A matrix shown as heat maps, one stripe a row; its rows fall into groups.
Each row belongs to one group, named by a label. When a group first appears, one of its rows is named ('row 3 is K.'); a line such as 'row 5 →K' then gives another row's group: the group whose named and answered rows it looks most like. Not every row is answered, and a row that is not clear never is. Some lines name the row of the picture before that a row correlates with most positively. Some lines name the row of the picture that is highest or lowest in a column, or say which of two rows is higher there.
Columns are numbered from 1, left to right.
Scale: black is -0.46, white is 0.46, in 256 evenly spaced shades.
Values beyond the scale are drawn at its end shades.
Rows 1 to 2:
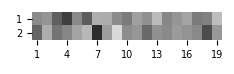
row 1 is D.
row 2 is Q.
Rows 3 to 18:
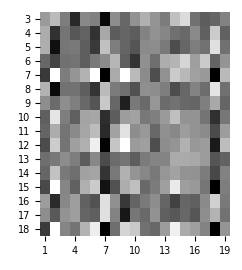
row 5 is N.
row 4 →N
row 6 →D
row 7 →Q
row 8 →N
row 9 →N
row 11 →Q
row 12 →Q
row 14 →Q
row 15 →Q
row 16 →N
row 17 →N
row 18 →Q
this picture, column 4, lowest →3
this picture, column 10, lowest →6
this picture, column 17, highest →6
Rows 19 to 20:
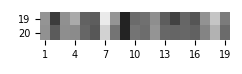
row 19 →N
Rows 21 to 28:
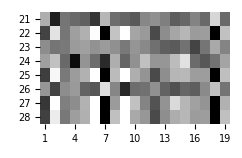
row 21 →N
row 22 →Q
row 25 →Q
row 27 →Q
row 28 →Q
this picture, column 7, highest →26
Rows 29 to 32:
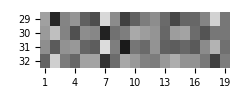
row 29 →N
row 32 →Q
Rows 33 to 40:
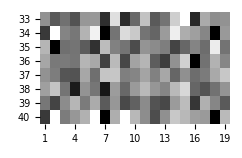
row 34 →Q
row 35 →N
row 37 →D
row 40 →Q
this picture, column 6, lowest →35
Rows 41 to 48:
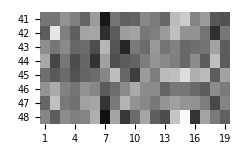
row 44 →N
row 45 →D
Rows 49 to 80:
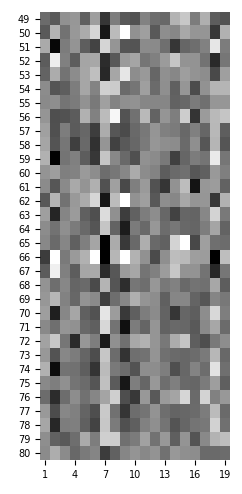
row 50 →Q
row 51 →N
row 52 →Q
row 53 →Q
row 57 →N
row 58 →N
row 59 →N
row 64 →N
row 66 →Q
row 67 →Q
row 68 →N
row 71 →N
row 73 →N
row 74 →N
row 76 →D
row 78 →N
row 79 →D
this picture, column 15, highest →65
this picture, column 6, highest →66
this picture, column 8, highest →56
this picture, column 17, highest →76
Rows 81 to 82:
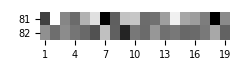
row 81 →Q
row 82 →N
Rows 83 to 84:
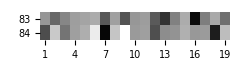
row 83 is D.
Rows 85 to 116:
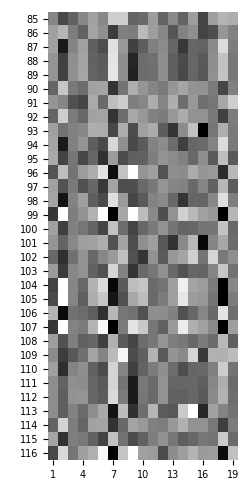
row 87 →N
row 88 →N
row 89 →N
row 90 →Q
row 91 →D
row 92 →Q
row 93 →D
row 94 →N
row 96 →Q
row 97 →N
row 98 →N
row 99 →Q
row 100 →N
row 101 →D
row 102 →D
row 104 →Q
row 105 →Q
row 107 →Q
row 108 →N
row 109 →D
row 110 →N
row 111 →N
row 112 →N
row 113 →D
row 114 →Q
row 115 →N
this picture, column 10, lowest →102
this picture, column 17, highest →102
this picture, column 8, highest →109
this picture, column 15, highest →113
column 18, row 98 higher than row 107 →Yes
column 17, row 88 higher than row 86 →Yes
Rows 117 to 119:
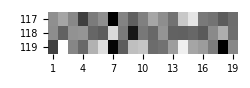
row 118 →N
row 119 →Q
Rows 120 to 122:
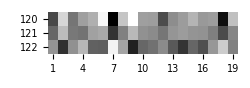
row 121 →Q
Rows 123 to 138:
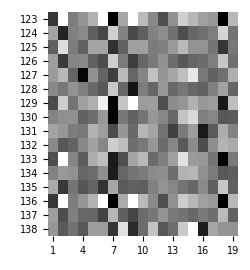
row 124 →N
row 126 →N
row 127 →D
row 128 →N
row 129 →Q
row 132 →D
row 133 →Q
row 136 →Q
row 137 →N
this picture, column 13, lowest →131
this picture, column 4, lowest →127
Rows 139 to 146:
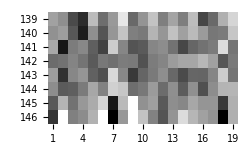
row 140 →D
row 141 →N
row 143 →N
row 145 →Q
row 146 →Q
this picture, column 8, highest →139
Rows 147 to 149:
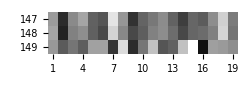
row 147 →N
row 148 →N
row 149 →D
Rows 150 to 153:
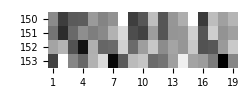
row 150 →D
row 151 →D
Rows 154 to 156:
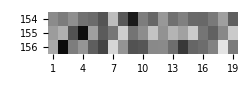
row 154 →N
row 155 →D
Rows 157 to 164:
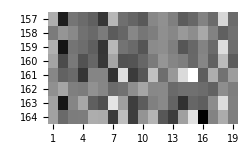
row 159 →N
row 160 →N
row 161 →D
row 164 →D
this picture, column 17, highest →161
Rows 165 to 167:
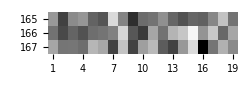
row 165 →N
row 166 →D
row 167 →D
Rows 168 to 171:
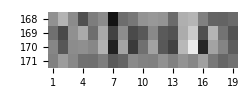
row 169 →D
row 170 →D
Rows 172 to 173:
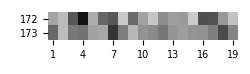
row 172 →D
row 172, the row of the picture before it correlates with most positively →168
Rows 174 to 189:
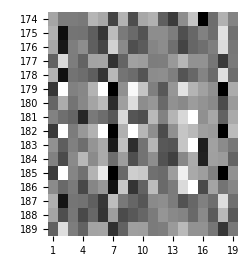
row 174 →D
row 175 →N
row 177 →Q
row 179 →Q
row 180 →Q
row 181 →D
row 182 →Q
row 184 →D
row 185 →Q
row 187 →N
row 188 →N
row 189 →Q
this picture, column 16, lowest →174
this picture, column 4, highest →184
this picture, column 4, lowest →181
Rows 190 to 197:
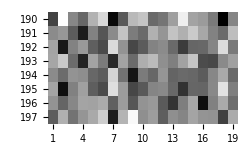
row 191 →D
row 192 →N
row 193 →D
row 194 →N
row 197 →Q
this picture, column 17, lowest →193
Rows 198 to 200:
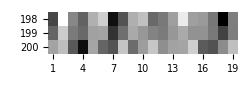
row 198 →Q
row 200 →D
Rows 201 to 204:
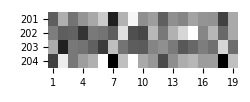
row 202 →D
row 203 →N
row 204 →Q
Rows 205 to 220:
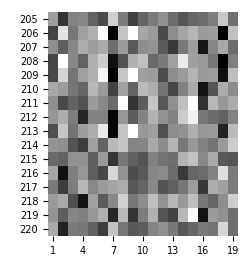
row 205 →N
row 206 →Q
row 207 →D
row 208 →Q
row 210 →D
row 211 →D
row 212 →D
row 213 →Q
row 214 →D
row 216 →N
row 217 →D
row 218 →D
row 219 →D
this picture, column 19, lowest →215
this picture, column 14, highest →208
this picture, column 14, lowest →216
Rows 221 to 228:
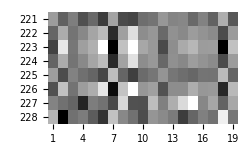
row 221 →N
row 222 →Q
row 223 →Q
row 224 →Q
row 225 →N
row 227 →D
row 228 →N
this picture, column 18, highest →228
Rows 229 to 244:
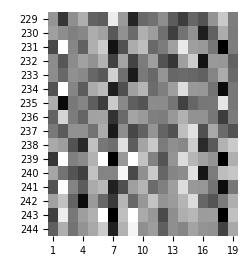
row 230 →D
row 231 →Q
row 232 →D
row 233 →N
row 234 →Q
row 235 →N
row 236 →Q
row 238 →D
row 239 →Q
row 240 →D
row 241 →Q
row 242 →D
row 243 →Q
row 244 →Q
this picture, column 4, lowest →242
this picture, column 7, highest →229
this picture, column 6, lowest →235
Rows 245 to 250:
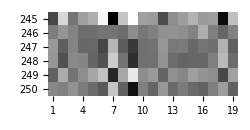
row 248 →N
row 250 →N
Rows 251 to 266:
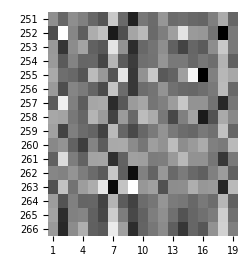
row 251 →N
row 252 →Q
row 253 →N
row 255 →D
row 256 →N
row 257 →Q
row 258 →D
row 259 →N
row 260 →D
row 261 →Q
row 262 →N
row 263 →Q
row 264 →N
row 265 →N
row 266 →N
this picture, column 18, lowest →252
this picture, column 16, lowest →255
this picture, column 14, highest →252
